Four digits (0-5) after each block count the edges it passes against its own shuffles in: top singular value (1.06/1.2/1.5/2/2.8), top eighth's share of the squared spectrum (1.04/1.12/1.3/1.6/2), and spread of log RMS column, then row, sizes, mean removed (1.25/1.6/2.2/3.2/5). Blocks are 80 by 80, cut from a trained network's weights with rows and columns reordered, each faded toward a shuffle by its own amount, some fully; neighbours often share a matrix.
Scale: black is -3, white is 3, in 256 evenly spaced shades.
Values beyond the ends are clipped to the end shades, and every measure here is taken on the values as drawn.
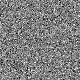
0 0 0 0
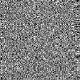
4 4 2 2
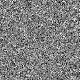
3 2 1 0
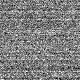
3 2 0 1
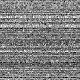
5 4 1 3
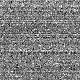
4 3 0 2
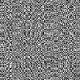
4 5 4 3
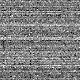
4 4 2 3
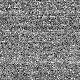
2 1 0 0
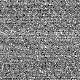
3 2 1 0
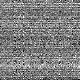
4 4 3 2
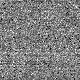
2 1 0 0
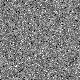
0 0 0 0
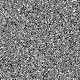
0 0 0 0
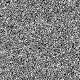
2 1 0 0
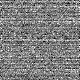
4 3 1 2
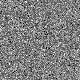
0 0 0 0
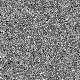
0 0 0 0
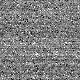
3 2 1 0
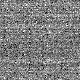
3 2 1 0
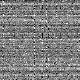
4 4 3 2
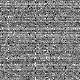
4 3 2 1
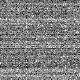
4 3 2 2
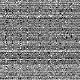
4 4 3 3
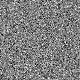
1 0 0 0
